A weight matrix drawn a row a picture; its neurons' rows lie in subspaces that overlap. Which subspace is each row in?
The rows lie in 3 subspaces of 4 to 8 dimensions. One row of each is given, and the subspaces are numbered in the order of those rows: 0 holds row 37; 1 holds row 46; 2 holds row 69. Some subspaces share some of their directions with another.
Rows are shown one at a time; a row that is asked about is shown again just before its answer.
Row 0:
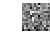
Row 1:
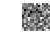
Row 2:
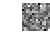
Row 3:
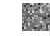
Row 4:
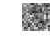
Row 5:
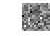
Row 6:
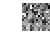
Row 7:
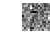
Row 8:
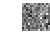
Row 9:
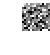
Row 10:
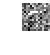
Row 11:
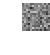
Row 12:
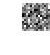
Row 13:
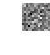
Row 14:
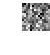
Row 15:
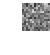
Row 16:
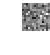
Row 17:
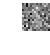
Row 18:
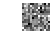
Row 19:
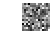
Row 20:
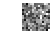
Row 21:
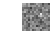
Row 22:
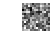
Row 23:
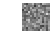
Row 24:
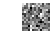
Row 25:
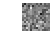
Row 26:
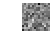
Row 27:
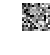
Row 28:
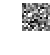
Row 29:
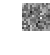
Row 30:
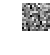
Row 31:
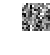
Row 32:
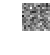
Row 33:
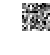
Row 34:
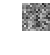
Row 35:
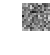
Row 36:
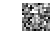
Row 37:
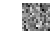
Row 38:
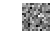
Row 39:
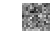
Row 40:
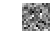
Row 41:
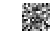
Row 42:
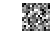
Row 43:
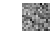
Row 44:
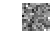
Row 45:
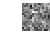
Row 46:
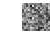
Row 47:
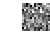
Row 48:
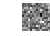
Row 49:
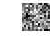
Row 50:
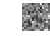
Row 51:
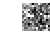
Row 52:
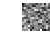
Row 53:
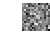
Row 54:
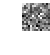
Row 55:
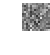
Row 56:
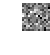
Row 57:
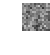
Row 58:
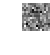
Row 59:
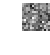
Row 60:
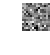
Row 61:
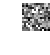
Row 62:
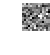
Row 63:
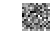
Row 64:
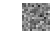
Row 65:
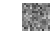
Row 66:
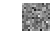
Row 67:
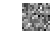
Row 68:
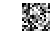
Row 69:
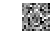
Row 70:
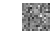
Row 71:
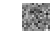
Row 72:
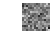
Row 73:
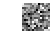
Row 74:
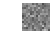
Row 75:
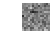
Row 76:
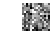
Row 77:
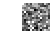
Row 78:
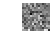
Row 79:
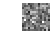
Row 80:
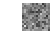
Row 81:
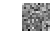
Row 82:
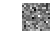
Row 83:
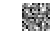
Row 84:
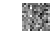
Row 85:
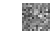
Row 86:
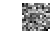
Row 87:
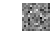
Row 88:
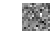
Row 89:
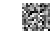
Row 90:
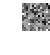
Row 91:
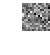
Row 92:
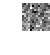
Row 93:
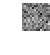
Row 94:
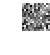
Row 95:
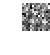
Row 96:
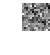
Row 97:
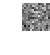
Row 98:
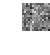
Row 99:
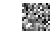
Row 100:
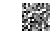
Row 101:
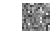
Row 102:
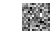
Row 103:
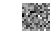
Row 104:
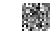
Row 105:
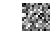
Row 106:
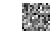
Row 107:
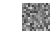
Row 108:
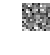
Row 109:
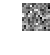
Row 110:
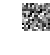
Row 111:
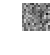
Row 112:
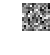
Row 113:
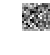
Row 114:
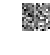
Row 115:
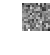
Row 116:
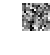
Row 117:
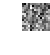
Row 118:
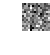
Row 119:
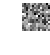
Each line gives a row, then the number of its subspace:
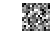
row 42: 2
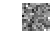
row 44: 0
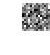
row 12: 2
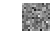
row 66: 0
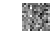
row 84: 1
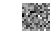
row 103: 2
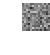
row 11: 1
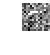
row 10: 0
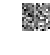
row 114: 1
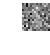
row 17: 0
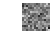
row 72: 1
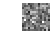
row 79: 1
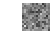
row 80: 0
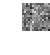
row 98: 0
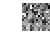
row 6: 2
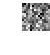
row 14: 2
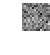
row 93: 1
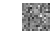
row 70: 1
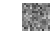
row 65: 1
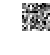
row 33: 0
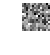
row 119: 2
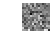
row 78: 0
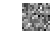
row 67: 2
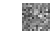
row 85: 1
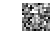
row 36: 0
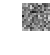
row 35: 2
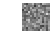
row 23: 1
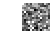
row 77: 0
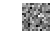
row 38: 2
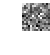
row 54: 1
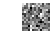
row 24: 2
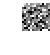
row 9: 0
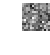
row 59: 1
